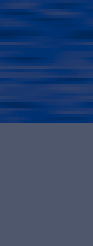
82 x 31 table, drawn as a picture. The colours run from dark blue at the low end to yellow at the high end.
It is made of 2 by 1 panels. Panel 1,1: very low, streaked across, faint in contrast. Panel 2,1: low, flat.
